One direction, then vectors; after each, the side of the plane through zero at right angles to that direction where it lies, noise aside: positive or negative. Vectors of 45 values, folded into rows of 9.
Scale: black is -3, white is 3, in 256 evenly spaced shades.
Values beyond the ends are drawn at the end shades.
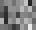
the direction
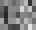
positive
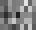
positive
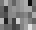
positive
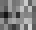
positive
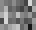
negative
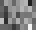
positive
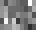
negative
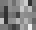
positive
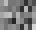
negative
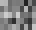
negative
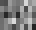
positive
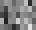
positive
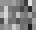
negative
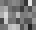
negative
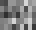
positive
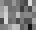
negative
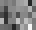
positive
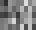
positive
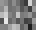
negative
